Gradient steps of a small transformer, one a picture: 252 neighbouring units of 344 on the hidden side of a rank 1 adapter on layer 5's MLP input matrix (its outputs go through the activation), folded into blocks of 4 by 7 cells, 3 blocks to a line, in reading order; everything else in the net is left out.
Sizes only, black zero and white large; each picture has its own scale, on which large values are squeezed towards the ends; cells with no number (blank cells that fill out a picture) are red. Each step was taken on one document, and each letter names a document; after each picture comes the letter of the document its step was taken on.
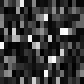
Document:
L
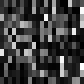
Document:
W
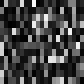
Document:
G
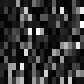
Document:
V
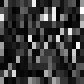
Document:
L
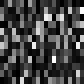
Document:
G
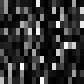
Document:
V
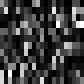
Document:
V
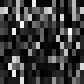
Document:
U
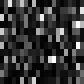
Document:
G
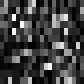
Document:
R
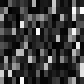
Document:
G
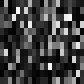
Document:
R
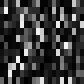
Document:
V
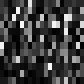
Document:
R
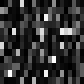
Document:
G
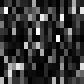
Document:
U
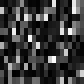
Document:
L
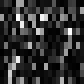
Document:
U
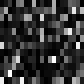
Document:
G
